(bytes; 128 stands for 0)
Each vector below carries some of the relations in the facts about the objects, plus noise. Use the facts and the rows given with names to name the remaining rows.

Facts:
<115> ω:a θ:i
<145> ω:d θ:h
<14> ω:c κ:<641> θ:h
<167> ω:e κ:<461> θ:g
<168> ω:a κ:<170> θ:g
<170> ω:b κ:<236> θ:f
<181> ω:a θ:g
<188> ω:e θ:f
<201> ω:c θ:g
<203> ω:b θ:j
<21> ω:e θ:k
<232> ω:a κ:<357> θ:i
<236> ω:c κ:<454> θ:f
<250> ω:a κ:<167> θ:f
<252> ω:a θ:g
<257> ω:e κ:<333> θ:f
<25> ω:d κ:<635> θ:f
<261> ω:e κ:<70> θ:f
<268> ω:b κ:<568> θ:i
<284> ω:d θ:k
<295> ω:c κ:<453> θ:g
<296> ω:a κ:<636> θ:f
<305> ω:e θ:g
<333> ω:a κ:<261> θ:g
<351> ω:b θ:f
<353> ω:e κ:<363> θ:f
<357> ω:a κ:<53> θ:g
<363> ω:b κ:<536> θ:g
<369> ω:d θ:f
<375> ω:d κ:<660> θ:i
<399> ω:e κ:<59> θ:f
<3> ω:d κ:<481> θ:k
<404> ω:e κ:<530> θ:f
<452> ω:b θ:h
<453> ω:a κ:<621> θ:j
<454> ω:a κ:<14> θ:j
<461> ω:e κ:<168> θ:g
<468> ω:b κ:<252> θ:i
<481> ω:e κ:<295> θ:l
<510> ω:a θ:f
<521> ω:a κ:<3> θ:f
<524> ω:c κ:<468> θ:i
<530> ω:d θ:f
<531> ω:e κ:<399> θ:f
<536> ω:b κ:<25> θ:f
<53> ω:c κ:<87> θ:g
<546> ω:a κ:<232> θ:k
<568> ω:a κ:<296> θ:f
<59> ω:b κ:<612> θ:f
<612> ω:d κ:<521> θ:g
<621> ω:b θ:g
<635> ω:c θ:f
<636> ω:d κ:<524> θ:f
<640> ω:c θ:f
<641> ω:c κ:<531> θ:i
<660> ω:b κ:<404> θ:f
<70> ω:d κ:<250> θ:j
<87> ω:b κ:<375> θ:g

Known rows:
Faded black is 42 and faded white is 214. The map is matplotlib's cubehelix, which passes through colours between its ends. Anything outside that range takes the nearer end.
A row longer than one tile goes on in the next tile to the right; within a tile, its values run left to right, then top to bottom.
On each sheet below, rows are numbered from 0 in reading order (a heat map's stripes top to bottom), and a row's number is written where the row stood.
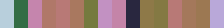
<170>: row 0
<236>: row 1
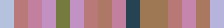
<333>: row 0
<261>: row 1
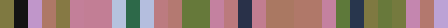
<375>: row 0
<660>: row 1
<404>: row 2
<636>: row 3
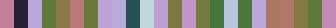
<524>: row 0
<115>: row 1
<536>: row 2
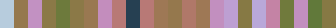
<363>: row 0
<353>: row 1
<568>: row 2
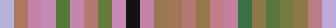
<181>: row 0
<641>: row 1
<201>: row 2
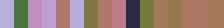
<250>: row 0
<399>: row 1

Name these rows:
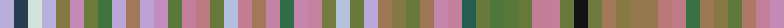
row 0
<232>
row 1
<357>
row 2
<454>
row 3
<87>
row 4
<295>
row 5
<3>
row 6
<305>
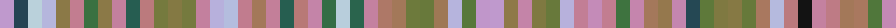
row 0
<546>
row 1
<53>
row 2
<453>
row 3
<59>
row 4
<510>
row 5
<252>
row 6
<14>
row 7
<21>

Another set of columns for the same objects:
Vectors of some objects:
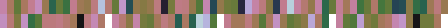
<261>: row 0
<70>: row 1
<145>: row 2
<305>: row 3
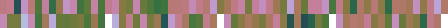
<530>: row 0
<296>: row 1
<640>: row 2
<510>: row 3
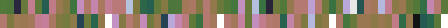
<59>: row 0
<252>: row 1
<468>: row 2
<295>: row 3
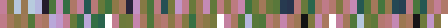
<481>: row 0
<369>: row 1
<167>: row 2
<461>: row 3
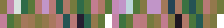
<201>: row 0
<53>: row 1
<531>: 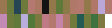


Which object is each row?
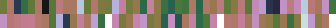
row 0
<454>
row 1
<357>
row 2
<115>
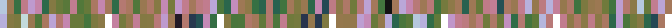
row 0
<404>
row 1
<236>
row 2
<612>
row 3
<375>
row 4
<250>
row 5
<521>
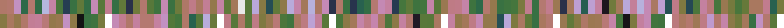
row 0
<621>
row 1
<170>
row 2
<524>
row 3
<363>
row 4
<181>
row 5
<641>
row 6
<203>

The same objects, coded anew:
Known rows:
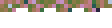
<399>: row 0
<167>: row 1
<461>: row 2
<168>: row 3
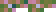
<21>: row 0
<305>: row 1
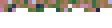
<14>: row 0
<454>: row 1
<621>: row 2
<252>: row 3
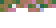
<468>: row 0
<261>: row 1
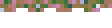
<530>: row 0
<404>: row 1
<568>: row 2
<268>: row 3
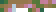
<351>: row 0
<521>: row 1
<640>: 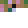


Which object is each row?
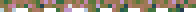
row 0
<636>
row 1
<510>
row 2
<59>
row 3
<375>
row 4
<53>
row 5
<201>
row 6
<453>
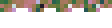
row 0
<660>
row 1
<641>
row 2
<452>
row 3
<203>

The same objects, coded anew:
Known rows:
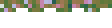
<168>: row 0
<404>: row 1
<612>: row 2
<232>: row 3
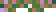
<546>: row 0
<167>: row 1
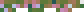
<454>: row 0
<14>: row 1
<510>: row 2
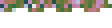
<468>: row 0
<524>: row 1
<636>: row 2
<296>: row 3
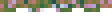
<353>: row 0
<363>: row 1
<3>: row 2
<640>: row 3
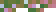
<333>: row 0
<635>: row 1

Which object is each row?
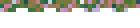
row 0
<21>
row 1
<70>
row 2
<521>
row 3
<660>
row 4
<452>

